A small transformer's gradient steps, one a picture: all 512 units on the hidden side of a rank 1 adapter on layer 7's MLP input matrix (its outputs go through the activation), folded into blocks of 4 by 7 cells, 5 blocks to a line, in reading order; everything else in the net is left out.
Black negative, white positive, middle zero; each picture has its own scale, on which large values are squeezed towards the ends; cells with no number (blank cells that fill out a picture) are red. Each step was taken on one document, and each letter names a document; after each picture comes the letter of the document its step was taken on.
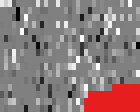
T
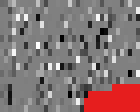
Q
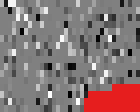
Q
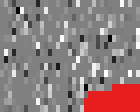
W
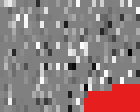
Q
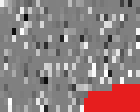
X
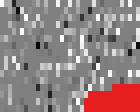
T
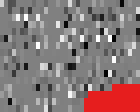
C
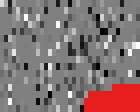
C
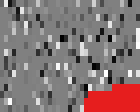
W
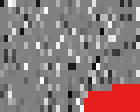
T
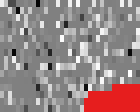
T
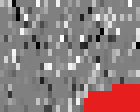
T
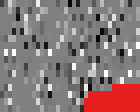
W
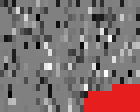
C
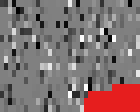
T
